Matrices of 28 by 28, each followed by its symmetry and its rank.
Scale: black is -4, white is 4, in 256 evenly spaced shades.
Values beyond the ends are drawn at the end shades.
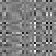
neither, rank two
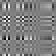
neither, rank one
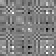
symmetric, rank three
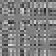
antisymmetric, rank two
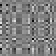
neither, rank two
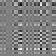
neither, rank one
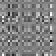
neither, rank two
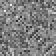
symmetric, full rank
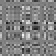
antisymmetric, rank two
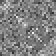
symmetric, full rank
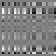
neither, rank one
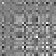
symmetric, rank three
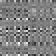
neither, rank two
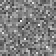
symmetric, full rank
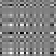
neither, rank one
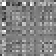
symmetric, rank three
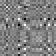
symmetric, rank three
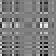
neither, rank one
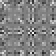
symmetric, rank three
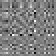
antisymmetric, rank two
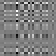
neither, rank one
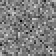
symmetric, full rank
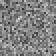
symmetric, full rank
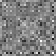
symmetric, rank three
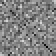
symmetric, full rank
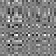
neither, rank two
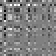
antisymmetric, rank two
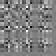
antisymmetric, rank two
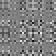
antisymmetric, rank two
